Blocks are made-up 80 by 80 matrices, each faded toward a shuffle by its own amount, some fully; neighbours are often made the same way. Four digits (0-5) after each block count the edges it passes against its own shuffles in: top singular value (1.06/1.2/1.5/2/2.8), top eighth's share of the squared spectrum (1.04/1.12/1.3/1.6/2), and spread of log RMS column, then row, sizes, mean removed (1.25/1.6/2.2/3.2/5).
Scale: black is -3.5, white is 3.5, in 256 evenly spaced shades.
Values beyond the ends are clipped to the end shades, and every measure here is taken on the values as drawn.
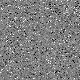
2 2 0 1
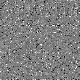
3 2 0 1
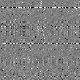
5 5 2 3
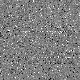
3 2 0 1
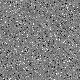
0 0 0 0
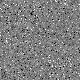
0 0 0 0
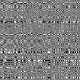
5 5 3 4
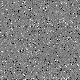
2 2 0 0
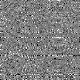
4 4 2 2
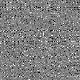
4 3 1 2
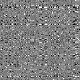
4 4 2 3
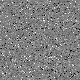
2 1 0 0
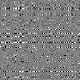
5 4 2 3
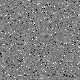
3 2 0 0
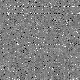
3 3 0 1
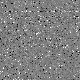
2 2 0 1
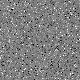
0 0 0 0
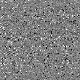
3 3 1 2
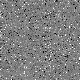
3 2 1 0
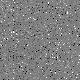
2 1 0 0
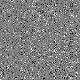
3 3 2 1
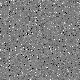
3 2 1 0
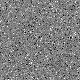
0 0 0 0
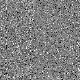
1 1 2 0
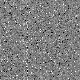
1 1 1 0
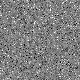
0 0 0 0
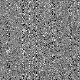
1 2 3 0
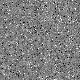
0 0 0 0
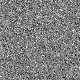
0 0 0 1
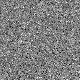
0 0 0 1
